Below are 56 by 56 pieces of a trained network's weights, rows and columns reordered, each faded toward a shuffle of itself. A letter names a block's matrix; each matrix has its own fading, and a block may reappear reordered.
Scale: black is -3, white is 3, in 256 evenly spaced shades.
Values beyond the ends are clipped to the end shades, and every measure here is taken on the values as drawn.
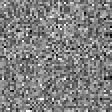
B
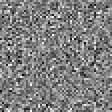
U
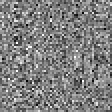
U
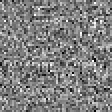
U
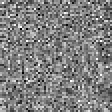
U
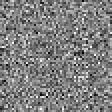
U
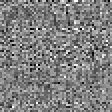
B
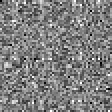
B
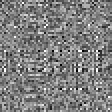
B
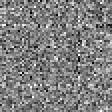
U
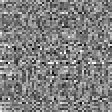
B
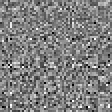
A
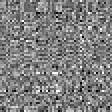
A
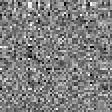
A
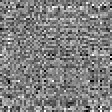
A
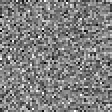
U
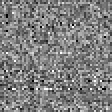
B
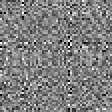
A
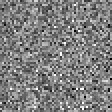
B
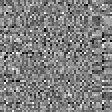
A
